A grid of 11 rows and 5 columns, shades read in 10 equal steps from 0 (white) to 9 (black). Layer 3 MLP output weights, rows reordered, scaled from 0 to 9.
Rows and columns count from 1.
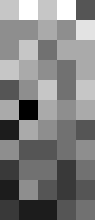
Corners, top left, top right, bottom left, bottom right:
2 6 7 5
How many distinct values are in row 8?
3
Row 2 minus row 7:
-4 1 -1 -1 -5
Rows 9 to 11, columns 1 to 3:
7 5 5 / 8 4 6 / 7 8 8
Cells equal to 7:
4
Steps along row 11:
up same down down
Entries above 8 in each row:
0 0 0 0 0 1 0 0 0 0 0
